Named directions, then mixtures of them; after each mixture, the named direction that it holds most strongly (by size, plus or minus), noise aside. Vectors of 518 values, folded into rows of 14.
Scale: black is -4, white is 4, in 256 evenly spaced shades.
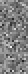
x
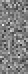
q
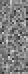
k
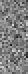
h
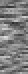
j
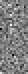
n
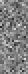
x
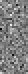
n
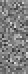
h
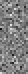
n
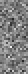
x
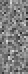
k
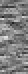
j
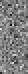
n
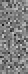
q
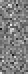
n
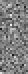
n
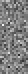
q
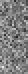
h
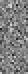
n
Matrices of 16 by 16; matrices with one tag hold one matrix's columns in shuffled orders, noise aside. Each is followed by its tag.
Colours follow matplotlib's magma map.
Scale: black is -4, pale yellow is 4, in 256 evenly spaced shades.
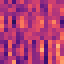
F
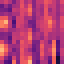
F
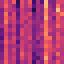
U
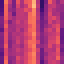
U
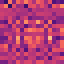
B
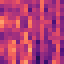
F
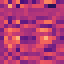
B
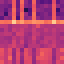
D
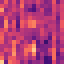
F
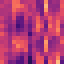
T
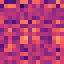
B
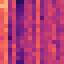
U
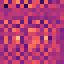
B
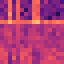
D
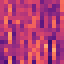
F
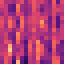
F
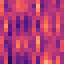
T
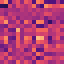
B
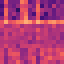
D
